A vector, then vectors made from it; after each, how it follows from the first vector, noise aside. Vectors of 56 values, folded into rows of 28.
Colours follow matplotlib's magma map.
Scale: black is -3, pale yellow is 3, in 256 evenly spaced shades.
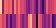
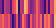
reversed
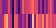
wrapped around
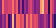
wrapped around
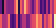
reversed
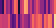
reversed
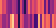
wrapped around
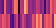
reversed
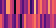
wrapped around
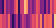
reversed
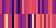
wrapped around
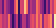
reversed
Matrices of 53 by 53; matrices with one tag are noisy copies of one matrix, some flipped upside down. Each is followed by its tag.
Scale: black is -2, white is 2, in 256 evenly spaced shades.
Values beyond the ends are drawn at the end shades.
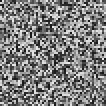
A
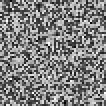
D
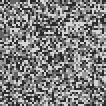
A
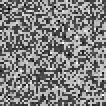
A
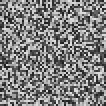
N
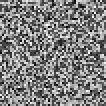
N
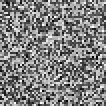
D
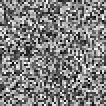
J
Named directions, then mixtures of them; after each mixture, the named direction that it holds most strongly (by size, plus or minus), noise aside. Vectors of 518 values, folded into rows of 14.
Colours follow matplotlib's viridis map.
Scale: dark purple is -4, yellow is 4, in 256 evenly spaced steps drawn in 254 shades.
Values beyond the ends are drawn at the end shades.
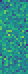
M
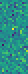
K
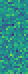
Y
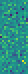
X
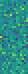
X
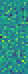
X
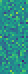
X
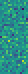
X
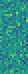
X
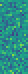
Y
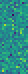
K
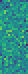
M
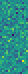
X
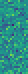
Y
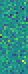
X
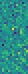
K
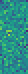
M
